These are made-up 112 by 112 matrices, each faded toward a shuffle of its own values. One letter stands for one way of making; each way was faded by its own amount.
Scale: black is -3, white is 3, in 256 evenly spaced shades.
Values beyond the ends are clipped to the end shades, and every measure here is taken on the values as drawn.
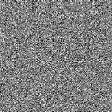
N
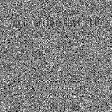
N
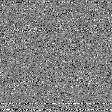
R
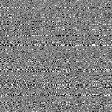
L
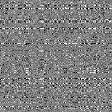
L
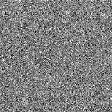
N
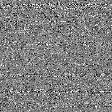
R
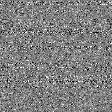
R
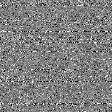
R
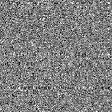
N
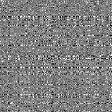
L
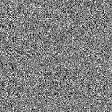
N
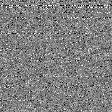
R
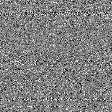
R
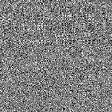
N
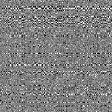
L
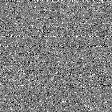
R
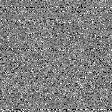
R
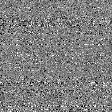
R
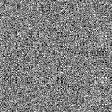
N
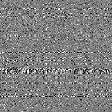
L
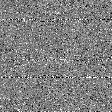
R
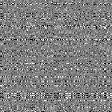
L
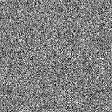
N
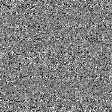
R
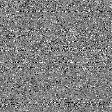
R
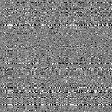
L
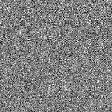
N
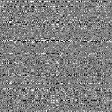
L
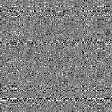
L
